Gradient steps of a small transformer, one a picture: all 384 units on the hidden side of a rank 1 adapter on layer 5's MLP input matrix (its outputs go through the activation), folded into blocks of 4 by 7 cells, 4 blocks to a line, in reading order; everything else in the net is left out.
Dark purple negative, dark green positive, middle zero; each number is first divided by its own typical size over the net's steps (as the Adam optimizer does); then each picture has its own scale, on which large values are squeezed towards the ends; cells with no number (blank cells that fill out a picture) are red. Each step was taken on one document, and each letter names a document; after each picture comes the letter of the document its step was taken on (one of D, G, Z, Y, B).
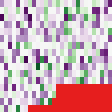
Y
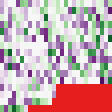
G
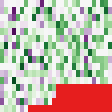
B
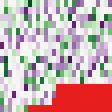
Y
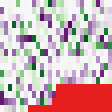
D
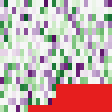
G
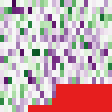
G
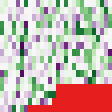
B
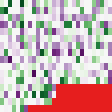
D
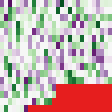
Y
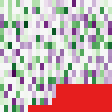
D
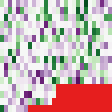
Y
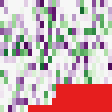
B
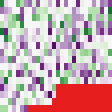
B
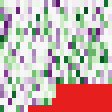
G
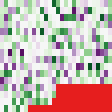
G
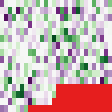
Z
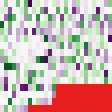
Z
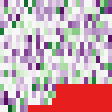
D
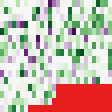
B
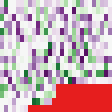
Z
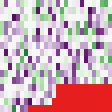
B
